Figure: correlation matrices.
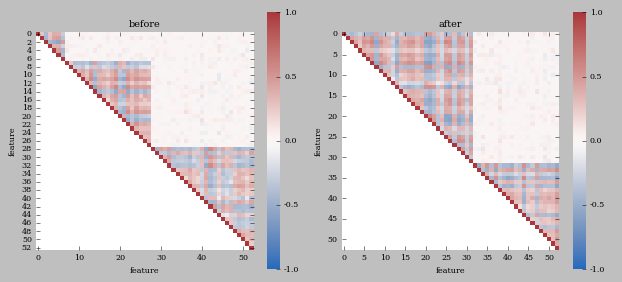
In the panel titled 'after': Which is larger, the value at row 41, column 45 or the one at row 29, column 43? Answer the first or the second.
the first
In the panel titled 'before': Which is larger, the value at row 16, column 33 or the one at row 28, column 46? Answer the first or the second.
the second
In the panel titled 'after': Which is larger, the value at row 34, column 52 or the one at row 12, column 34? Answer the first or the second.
the second
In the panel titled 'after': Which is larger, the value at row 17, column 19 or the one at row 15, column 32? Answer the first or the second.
the first
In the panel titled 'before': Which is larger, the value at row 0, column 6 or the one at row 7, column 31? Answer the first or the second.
the second
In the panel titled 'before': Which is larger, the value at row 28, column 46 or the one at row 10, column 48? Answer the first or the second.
the first
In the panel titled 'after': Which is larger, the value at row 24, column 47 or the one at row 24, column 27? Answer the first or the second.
the second
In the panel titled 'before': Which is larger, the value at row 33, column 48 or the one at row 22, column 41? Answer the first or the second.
the first
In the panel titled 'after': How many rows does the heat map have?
53
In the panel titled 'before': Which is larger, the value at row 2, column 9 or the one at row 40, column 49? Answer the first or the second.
the first
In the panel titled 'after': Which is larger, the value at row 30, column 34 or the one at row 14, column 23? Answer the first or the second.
the second
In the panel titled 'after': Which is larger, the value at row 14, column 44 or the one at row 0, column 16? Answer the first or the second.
the first
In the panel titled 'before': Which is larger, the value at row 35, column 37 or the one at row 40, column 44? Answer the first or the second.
the first
